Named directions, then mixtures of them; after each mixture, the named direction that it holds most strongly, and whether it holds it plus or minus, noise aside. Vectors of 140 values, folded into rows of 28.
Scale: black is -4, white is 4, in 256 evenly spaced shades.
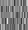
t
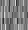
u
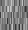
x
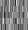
u, minus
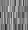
x, plus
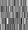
t, plus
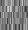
x, plus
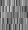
x, plus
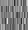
t, plus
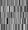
t, minus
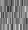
x, minus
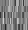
u, minus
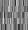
u, minus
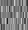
t, minus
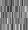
x, minus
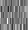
x, minus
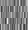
t, plus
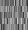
t, minus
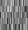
x, plus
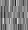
u, minus
